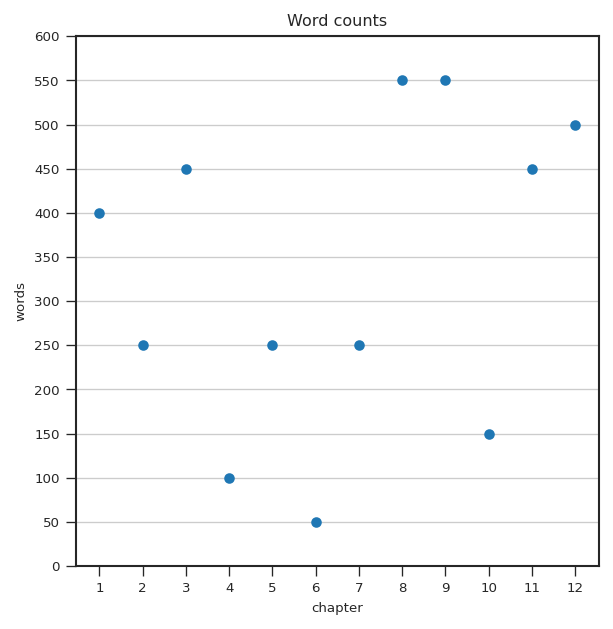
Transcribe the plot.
Title: Word counts
x-axis: chapter, ticks 1 2 3 4 5 6 7 8 9 10 11 12
y-axis: words, ticks 0 50 100 150 200 250 300 350 400 450 500 550 600
Values:
400 250 450 100 250 50 250 550 550 150 450 500
